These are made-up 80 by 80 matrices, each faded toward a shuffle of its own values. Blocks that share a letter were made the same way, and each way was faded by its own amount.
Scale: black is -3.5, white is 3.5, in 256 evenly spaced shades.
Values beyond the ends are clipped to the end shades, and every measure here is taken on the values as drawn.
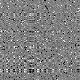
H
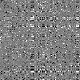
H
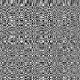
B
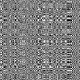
B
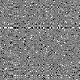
H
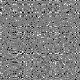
H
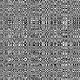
B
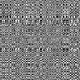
B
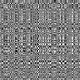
B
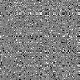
H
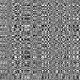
B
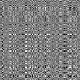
B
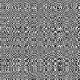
B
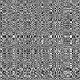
B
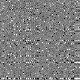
H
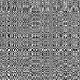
B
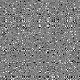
H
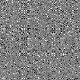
H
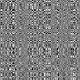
B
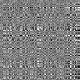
B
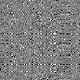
H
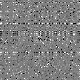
H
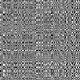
B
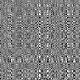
B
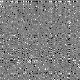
H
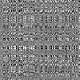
B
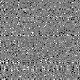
H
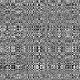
B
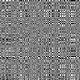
B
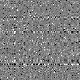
H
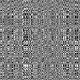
B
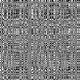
B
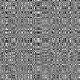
B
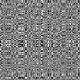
B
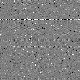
H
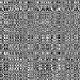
B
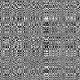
B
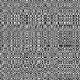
B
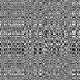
B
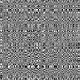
B
